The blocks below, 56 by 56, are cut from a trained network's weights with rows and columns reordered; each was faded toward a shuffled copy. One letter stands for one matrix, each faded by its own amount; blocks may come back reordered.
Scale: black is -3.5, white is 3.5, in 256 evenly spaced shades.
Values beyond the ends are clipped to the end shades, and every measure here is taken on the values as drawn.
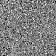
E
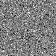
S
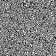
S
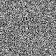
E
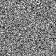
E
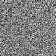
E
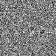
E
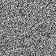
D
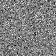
S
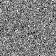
S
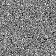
D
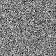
D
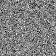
S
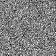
E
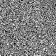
D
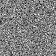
D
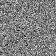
D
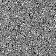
S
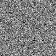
D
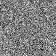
D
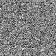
E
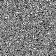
S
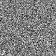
E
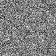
E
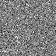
S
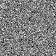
S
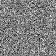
E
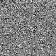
E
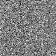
S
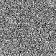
E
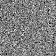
S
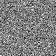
D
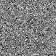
D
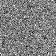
S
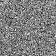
S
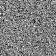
D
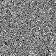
S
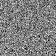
D
